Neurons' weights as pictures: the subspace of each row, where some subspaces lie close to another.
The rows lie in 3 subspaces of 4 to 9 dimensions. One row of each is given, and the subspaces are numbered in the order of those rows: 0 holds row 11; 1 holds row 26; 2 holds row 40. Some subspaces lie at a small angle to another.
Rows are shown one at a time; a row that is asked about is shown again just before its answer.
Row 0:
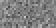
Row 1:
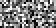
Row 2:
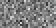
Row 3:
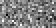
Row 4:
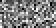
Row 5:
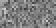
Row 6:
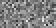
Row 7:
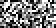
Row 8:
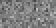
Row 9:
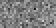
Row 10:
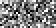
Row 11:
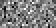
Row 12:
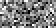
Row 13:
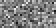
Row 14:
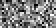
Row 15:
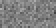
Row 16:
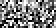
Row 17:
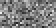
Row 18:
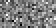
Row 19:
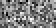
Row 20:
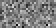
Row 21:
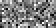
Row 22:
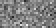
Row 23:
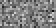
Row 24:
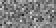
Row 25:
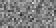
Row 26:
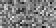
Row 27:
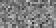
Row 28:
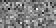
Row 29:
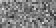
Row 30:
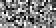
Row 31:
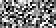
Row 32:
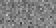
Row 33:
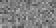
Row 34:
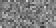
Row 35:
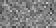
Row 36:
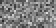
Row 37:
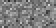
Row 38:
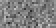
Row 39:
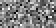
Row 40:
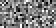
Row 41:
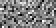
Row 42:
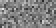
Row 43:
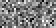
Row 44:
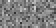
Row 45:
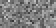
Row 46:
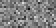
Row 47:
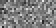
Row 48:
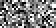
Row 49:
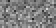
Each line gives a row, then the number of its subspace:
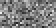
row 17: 1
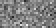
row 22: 1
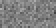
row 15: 0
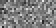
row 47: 0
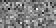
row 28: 2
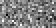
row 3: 2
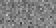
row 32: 2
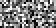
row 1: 2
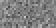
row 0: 2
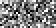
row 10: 2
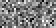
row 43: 1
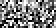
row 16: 2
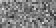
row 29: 0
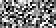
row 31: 2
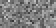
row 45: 2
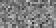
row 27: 2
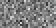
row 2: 1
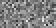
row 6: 1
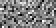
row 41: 0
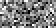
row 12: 1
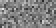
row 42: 0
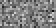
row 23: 2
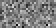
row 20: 1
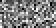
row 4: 1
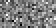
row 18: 2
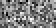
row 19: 1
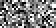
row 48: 1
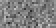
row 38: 2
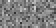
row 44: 0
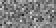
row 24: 2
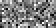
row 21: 1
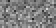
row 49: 2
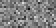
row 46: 1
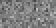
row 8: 0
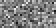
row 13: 2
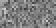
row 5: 0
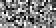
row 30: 1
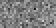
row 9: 0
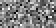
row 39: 2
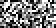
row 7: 2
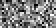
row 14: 1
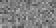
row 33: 1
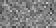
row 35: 1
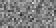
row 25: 0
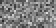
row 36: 2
